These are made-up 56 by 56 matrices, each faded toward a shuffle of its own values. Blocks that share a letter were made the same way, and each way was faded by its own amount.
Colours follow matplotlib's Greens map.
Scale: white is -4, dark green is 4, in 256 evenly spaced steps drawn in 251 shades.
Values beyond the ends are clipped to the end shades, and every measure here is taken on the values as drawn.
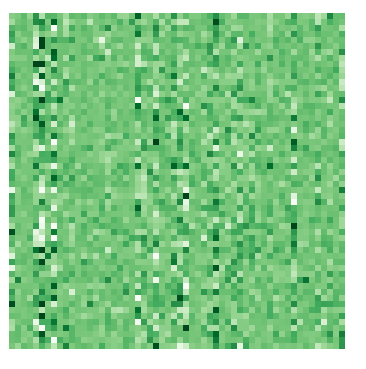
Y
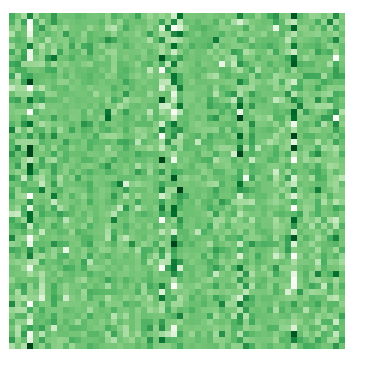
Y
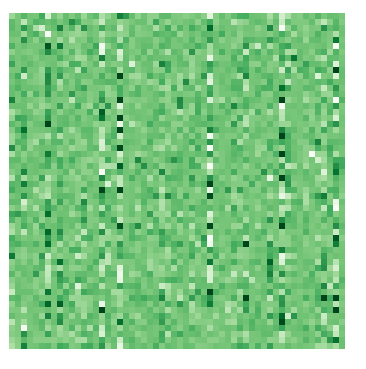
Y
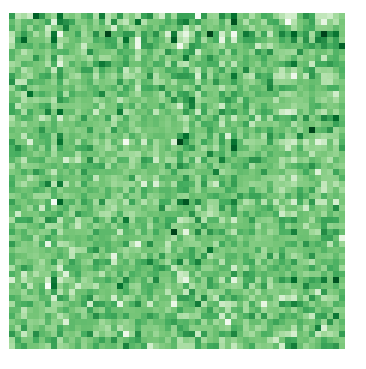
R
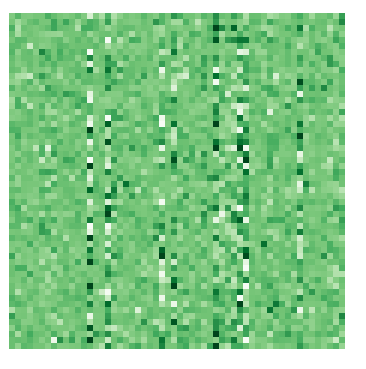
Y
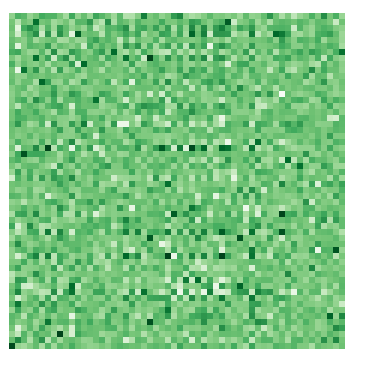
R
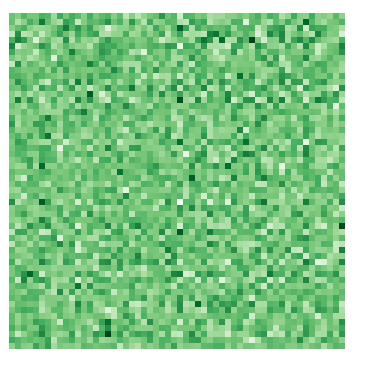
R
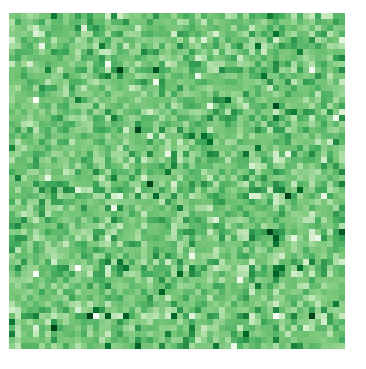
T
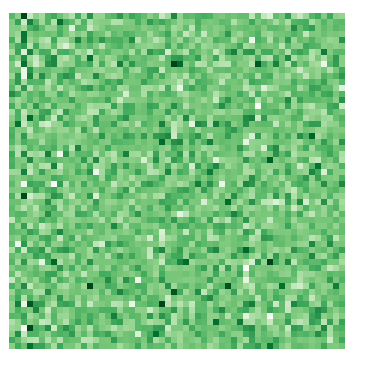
T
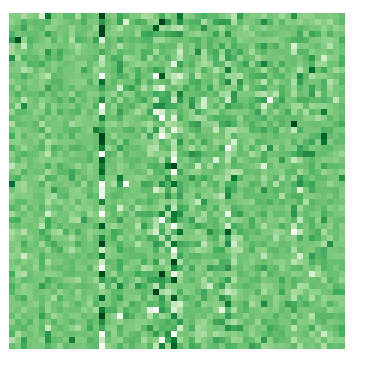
Y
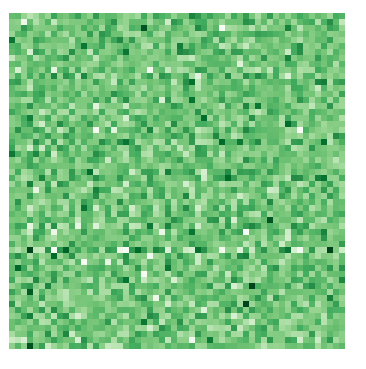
T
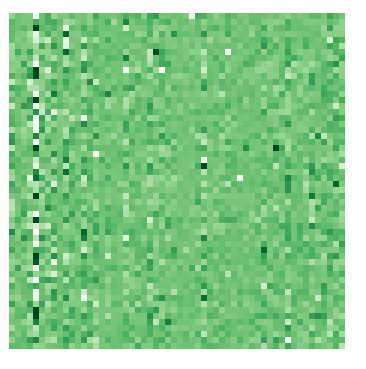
Y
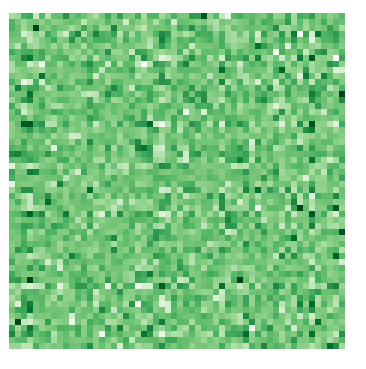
R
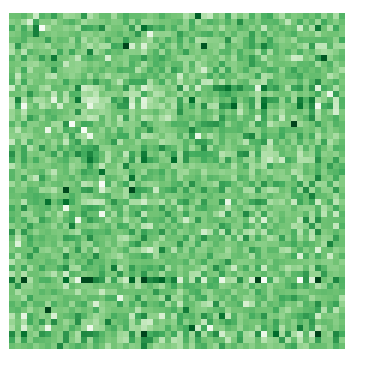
R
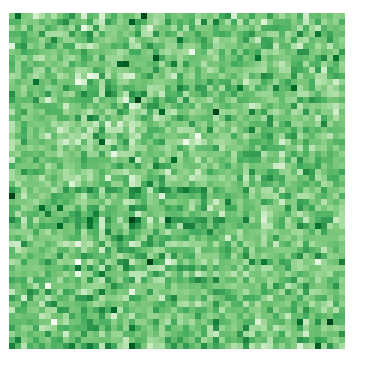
T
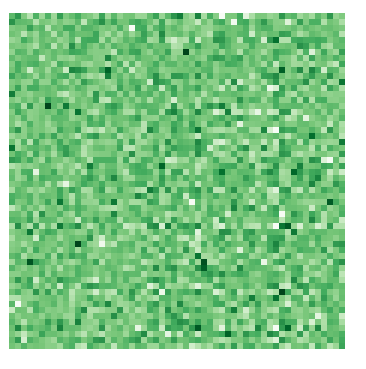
T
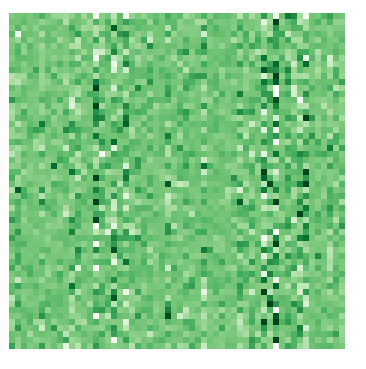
Y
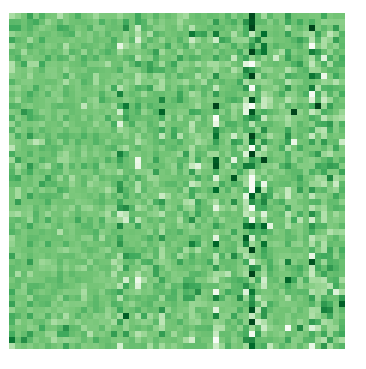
Y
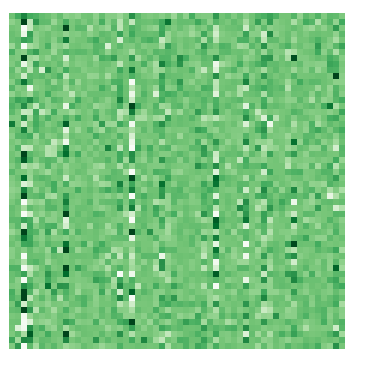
Y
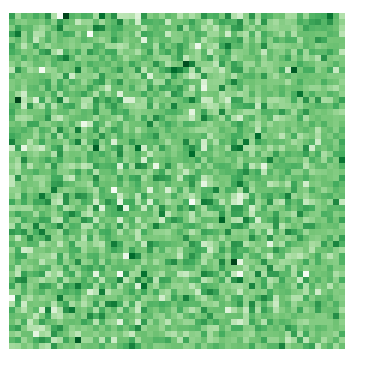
T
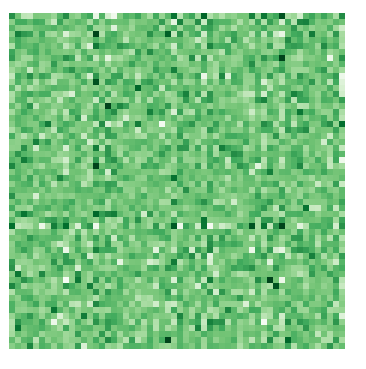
R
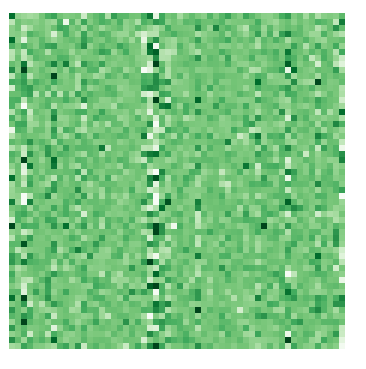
Y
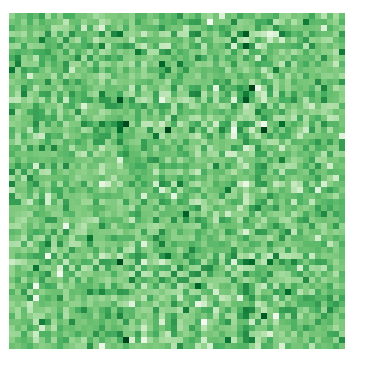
T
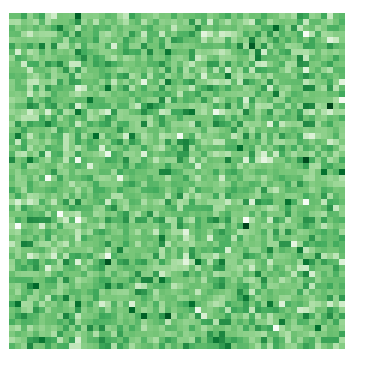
T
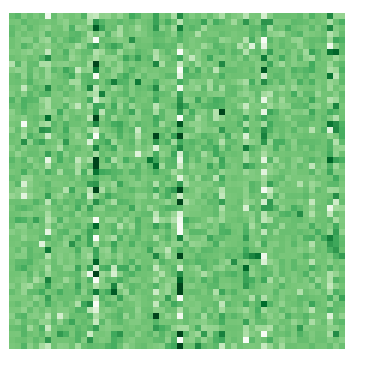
Y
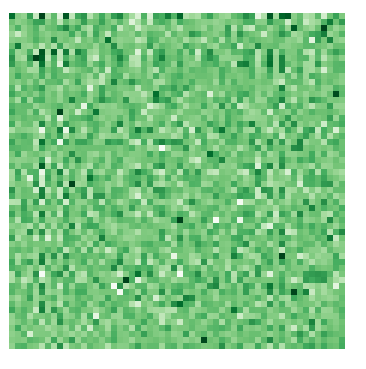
R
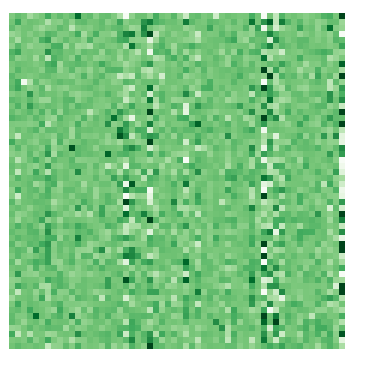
Y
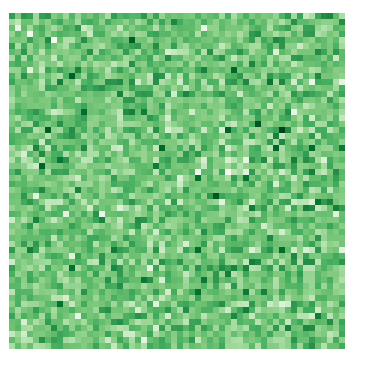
T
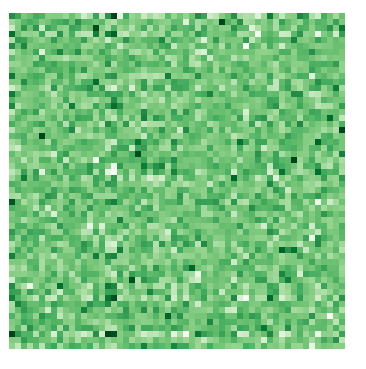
R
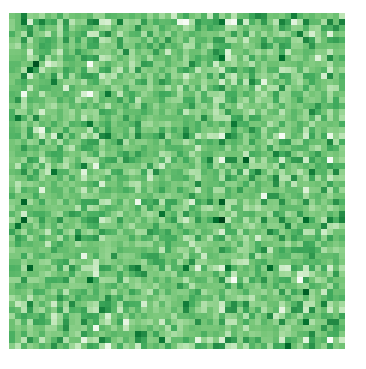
R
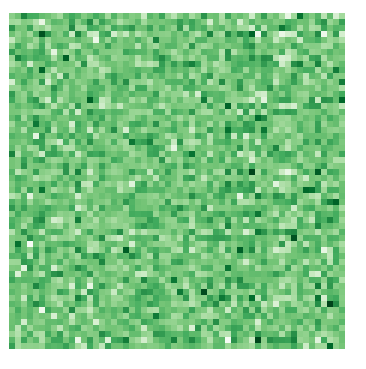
T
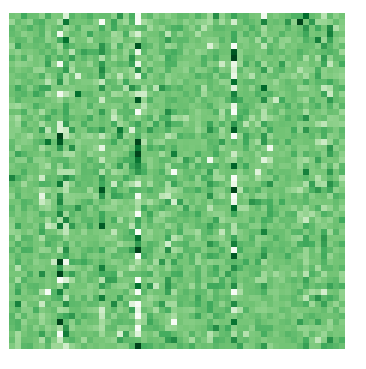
Y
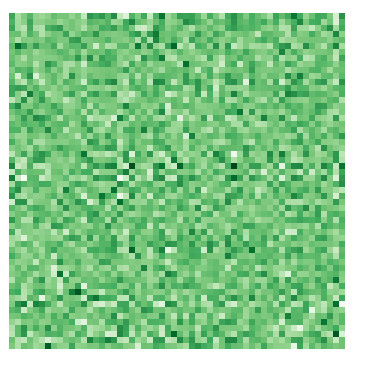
R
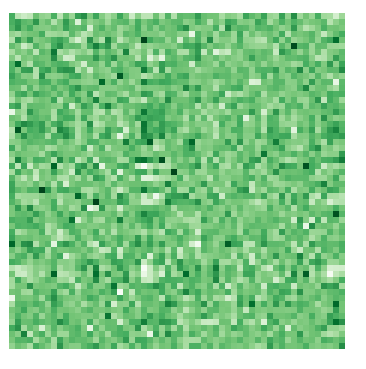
T
